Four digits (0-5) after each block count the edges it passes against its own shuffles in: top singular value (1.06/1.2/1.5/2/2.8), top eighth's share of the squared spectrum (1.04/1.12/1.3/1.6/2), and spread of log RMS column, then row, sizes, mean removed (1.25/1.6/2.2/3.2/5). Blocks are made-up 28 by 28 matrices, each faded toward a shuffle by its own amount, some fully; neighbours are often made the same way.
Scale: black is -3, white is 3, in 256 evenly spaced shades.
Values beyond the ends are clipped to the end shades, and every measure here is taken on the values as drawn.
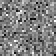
0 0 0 0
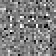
3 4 1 1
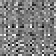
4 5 2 3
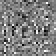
3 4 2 1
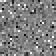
0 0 0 0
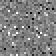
0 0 0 0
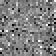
1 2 1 1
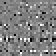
3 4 1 2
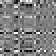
4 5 3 4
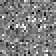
1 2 1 1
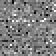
1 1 0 1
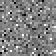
0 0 0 0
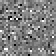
1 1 1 1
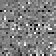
1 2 0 2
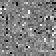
1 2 0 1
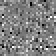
1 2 1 1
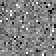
0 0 0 0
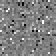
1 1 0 0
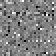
1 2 0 0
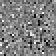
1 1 1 1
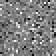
0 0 0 0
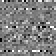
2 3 0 3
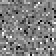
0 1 0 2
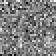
0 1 0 0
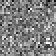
2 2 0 1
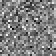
0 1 0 0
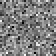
0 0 0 1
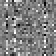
3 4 2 1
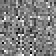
3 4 2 1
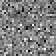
1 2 0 1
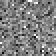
2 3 0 0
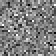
2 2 0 0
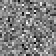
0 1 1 0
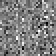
1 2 3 0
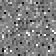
1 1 0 0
